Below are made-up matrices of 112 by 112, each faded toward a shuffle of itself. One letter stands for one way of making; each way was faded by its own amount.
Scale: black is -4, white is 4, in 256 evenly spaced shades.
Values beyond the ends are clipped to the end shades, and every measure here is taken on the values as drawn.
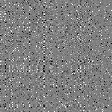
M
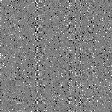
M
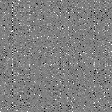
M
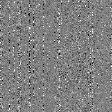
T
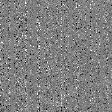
T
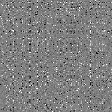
M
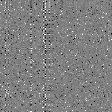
M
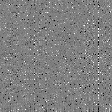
M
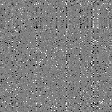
M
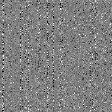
T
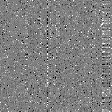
M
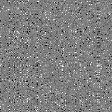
M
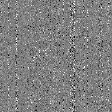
T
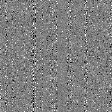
T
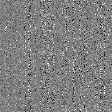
T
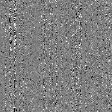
T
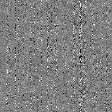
T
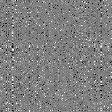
M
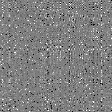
M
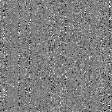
T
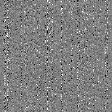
T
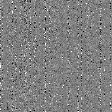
T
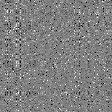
M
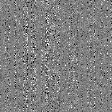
T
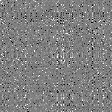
M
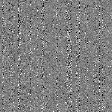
T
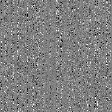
T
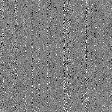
T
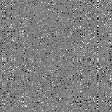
M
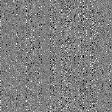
T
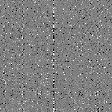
M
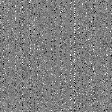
T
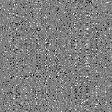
M
